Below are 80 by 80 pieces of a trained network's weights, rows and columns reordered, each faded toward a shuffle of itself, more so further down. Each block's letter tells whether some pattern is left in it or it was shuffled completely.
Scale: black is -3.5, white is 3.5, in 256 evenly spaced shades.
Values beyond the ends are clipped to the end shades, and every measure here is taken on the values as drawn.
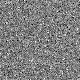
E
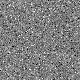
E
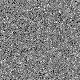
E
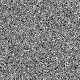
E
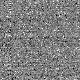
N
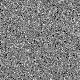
E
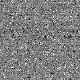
N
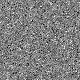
E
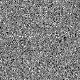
N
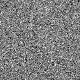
E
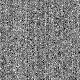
N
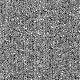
N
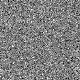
N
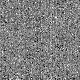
N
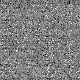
N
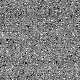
N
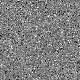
E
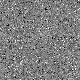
E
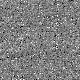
N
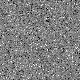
E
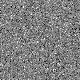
E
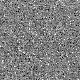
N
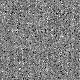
N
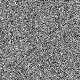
N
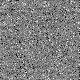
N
